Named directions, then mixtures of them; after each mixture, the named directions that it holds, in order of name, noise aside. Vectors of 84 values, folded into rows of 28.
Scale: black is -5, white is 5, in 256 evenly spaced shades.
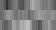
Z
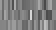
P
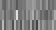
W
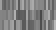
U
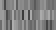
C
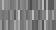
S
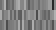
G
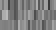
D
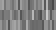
S, U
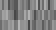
D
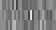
C, P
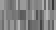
G, S, U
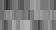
Z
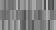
S, U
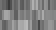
D, Z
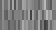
P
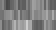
S, Z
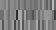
G, W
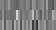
S, W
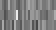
D, W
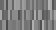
D, G, S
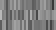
C, G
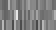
D, W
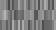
C, D, G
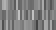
C, S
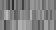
D, P, Z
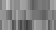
Z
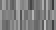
G, S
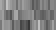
W, Z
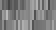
D, W, Z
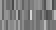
G, P, W
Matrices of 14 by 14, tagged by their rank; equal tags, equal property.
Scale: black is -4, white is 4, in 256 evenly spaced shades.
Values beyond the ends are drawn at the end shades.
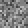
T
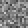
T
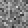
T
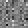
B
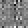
B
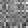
B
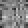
B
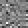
B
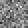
T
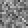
T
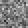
T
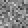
T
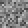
T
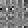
B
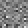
B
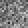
T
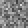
T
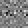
B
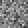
T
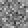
T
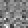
B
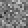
T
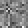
B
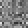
B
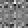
B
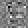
B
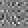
B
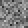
T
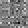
B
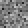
T
